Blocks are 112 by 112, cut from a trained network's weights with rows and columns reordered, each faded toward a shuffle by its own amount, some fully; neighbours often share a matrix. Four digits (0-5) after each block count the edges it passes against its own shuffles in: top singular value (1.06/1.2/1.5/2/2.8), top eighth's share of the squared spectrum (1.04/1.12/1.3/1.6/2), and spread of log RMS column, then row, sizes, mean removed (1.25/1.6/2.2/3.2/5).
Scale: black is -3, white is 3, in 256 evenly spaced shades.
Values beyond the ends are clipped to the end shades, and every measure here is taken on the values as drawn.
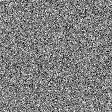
2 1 0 0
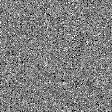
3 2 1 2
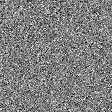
0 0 0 0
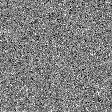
0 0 0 0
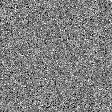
1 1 0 1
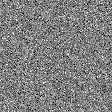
0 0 0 0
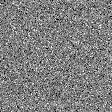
0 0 0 0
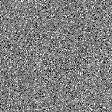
3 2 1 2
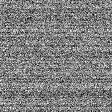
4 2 0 0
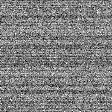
4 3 1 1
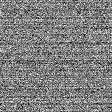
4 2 0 1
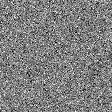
0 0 0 0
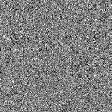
3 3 1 2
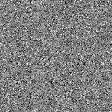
3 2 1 1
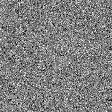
2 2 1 0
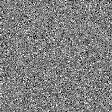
3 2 1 1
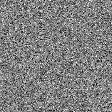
3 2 1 0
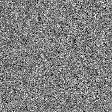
2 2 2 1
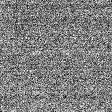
2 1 0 0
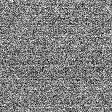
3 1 0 0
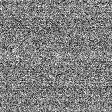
2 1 0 0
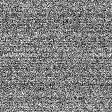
3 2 0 0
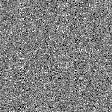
3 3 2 1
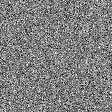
1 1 0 0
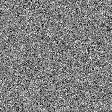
1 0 0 0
